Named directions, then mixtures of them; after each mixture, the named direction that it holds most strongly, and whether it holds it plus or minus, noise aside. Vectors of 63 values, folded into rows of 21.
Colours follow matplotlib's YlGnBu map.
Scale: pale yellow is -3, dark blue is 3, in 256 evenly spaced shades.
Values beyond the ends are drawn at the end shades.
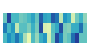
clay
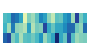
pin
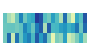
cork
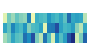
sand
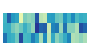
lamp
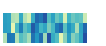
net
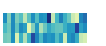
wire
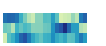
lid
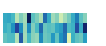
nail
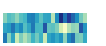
lid, minus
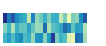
sand, minus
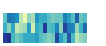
pin, plus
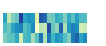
lamp, minus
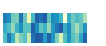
net, plus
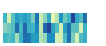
clay, minus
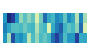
cork, minus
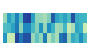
net, minus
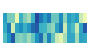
net, plus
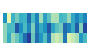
clay, minus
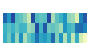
wire, plus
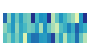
wire, plus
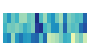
lamp, plus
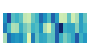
clay, plus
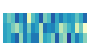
nail, minus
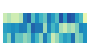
lid, minus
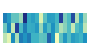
pin, minus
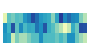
lid, minus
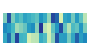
clay, plus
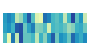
cork, minus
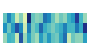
nail, plus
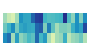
cork, plus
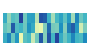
lamp, minus
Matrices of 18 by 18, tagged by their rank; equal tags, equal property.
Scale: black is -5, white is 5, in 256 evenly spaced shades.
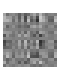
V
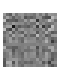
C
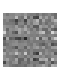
C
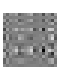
V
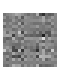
C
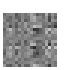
C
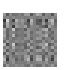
V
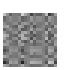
V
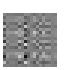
V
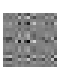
V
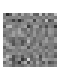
C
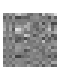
C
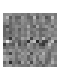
C
